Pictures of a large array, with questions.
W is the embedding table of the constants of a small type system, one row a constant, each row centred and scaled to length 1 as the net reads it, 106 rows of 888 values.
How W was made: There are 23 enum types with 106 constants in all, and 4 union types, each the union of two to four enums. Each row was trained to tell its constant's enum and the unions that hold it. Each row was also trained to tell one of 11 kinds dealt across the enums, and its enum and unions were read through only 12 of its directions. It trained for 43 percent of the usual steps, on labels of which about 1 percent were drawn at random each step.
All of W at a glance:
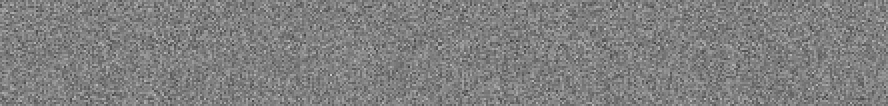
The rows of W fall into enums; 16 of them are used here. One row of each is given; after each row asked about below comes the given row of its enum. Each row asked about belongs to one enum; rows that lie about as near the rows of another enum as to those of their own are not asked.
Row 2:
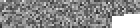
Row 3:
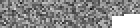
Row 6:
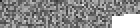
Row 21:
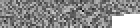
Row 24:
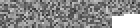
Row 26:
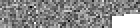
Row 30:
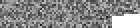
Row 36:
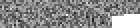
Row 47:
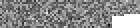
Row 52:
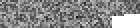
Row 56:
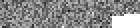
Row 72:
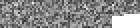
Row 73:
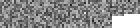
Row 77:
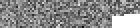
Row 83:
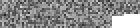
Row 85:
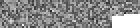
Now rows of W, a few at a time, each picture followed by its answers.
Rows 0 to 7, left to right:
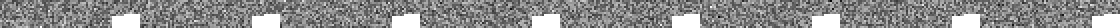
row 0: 85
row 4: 85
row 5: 3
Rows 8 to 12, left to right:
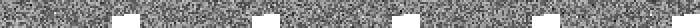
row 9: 83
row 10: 36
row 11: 30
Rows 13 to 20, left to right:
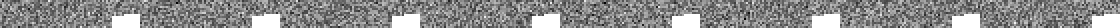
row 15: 73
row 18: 24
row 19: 2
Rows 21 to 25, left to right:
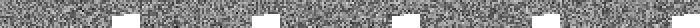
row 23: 36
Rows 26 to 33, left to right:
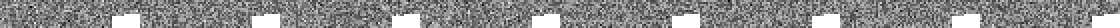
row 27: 52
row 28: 77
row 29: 26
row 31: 30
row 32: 85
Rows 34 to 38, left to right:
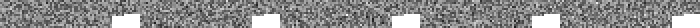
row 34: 73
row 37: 52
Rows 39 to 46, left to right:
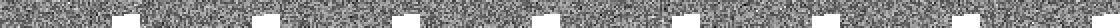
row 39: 47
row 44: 52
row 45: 2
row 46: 83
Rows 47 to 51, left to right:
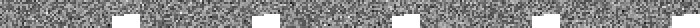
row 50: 24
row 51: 83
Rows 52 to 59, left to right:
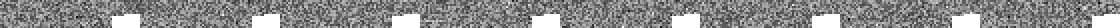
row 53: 2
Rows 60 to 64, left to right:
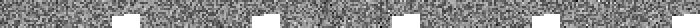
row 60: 56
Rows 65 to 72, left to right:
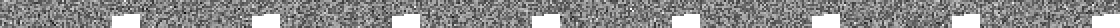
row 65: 24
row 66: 24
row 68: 52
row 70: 85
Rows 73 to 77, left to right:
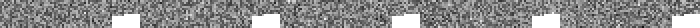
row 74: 24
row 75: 6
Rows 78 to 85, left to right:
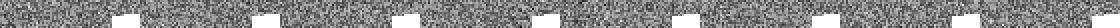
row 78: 83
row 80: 56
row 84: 56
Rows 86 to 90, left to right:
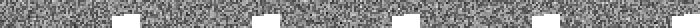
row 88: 2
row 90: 56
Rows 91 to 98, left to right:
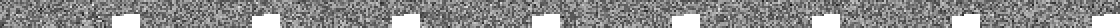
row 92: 30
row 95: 85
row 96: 52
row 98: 2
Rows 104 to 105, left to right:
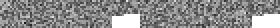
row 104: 83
